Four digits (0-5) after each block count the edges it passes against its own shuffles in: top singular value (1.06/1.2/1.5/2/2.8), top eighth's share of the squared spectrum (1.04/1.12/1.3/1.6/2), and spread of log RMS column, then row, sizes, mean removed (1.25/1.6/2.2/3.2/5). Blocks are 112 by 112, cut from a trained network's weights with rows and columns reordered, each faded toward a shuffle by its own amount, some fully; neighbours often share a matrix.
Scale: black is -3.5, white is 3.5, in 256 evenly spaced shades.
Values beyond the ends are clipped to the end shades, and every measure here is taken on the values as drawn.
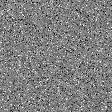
0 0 0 0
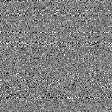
4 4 1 4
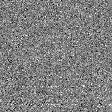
2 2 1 1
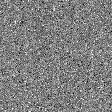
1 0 0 0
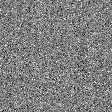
0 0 0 0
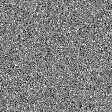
0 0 0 0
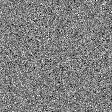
0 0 0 0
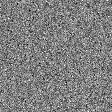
1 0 0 0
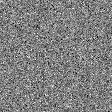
1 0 0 0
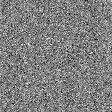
1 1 0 0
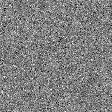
2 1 0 1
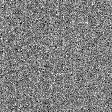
2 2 0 1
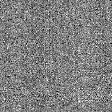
3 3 1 2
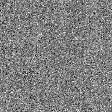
2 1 0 1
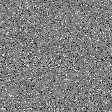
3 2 0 1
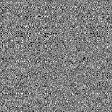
4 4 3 3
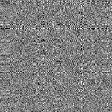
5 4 2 3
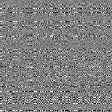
5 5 2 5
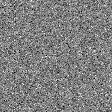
2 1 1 0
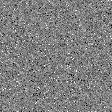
2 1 0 1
